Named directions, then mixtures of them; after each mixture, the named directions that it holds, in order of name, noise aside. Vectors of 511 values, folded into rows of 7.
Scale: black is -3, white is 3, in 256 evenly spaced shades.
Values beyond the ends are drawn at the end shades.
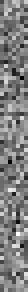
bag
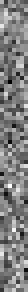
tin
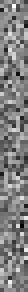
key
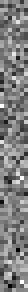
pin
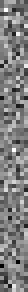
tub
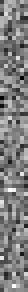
bag, pin, tub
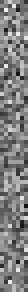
key, tub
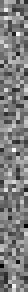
tub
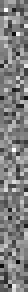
tub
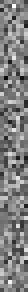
key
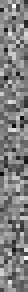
key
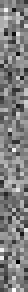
tin, tub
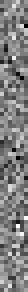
bag, key, tub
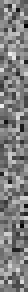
key, pin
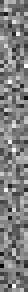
tin, tub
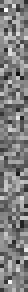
key, tub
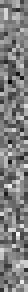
bag, pin, tin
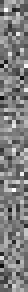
bag, tub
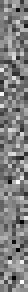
bag, key, pin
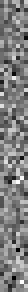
bag, pin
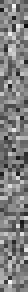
key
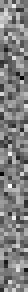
bag, key, tin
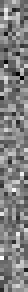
bag, tin, tub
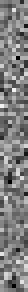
pin, tub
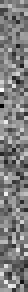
pin, tin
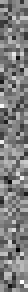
pin
